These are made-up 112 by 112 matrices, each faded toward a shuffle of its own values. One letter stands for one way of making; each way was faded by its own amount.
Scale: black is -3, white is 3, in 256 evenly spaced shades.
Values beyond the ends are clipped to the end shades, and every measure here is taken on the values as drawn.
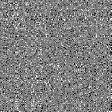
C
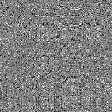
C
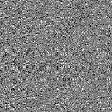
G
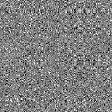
G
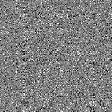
C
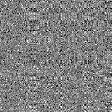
G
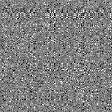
G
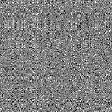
G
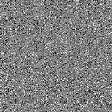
C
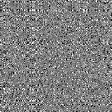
G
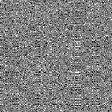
G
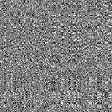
G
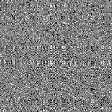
G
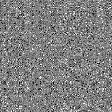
C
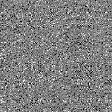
C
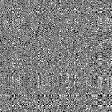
G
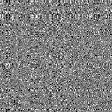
G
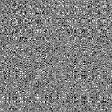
G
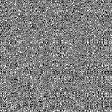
G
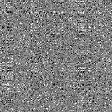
C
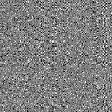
G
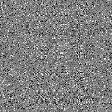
C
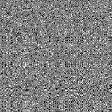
G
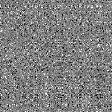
C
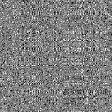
G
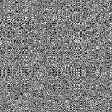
G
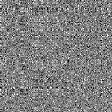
G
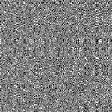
G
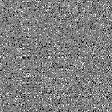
C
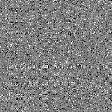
C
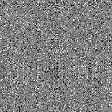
C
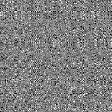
G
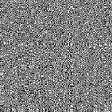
G
